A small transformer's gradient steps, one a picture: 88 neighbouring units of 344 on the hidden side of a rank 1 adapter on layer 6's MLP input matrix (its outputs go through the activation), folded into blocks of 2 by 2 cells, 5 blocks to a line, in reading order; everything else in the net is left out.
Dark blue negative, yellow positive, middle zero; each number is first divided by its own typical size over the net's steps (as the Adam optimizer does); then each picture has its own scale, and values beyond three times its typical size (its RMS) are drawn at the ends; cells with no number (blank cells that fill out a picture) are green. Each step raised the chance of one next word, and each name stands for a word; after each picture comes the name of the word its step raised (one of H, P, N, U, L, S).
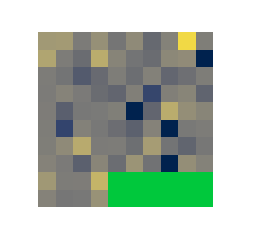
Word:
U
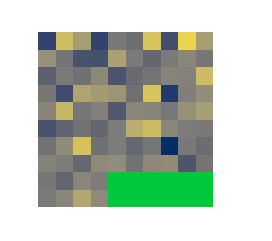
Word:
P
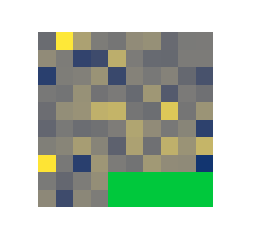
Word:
P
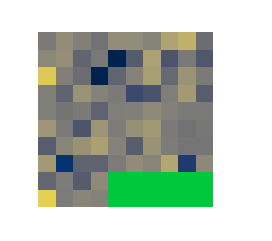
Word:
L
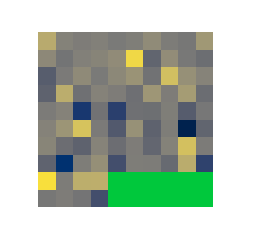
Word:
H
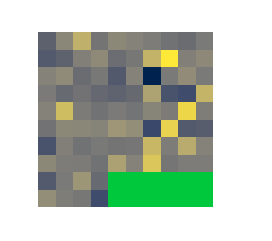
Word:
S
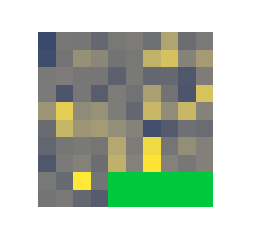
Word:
S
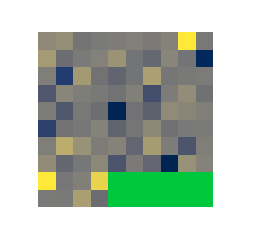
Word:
U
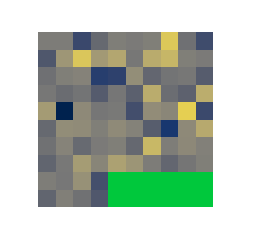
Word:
S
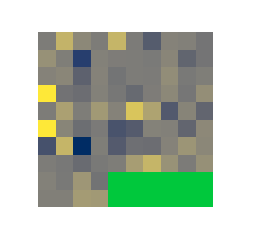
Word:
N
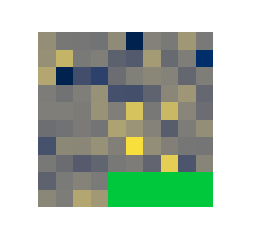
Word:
L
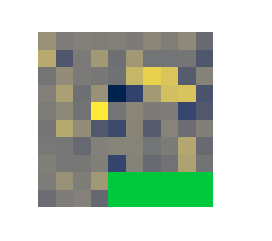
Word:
H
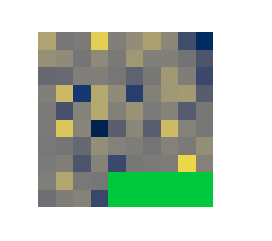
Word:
H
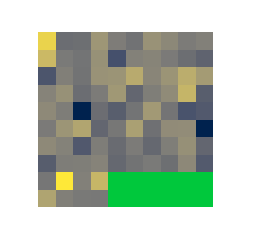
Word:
H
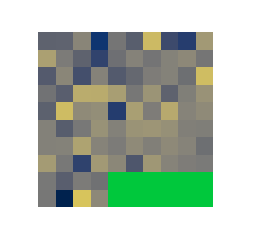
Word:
P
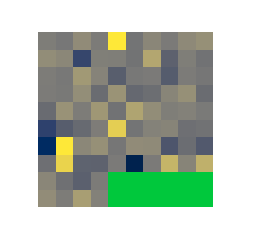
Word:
L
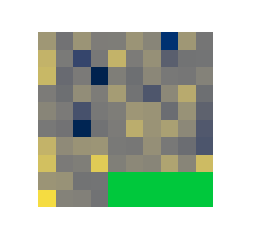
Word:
L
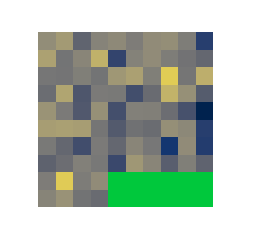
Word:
H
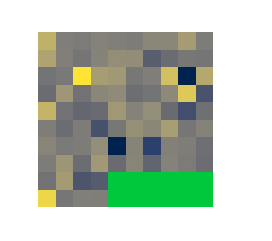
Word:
H
